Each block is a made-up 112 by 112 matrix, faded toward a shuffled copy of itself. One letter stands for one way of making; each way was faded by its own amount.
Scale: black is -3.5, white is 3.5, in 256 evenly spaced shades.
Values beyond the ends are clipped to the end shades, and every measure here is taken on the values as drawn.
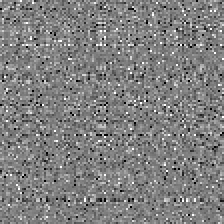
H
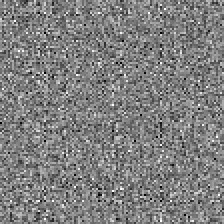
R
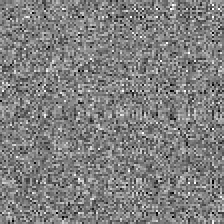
R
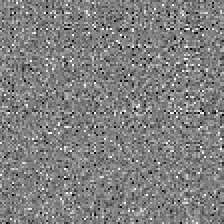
H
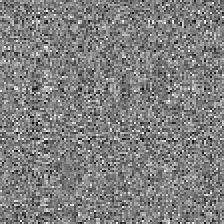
R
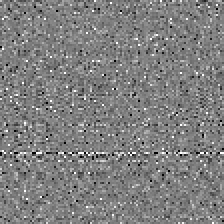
H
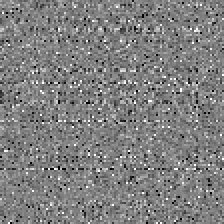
H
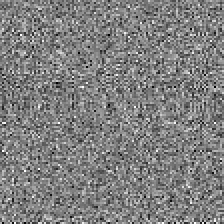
R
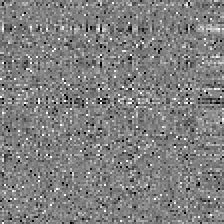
H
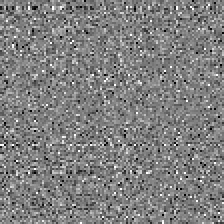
H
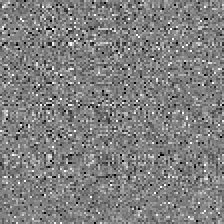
H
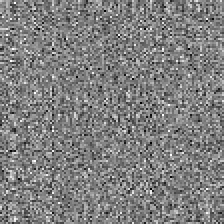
R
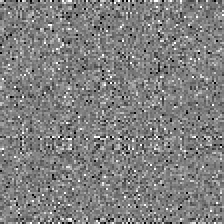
H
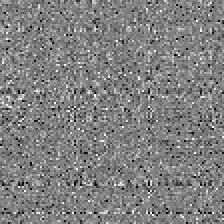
H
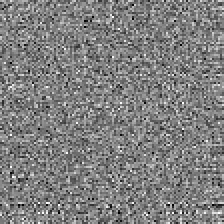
R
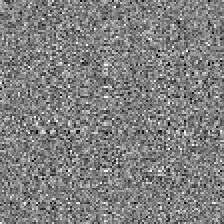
R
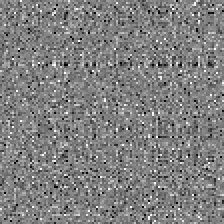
H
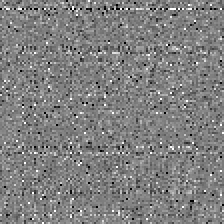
H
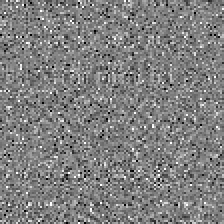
H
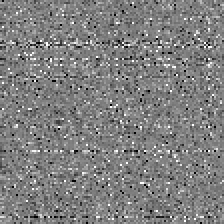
H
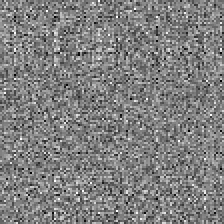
R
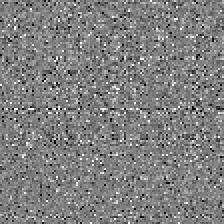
H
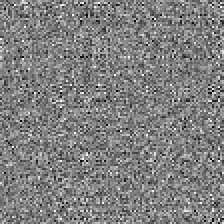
R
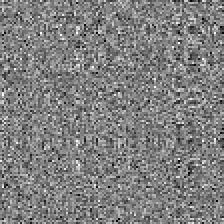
R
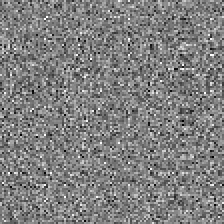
R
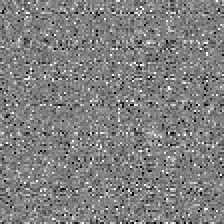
H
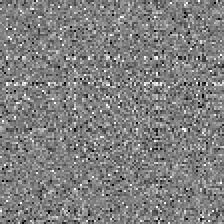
H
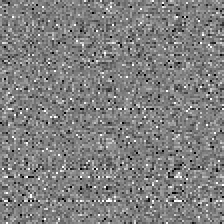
H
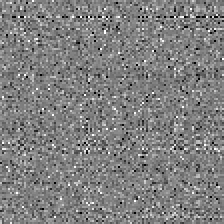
H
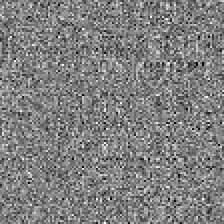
R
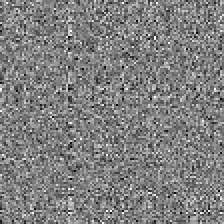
R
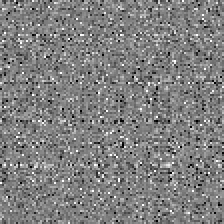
H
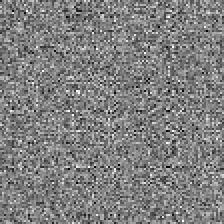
R
